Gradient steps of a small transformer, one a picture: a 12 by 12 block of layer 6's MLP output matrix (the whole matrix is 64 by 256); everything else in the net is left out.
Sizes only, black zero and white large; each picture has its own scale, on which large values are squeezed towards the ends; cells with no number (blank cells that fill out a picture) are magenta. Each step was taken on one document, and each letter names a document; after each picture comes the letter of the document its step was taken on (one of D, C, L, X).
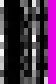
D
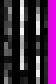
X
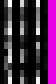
X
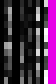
X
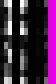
X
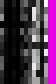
D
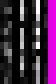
X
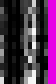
D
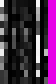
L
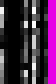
D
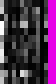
L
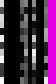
D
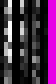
X
